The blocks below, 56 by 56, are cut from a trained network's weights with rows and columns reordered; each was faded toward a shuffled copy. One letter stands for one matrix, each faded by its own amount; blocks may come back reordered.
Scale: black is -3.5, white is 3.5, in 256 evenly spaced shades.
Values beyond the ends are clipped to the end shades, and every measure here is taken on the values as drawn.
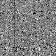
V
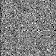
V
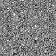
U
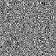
U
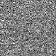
U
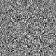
U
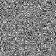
U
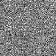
U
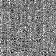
V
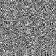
U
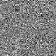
U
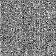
V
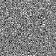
U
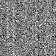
V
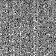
V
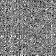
V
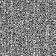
V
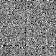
V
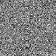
U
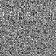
U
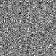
U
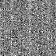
V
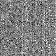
V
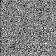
V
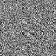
U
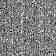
V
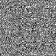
U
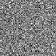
U
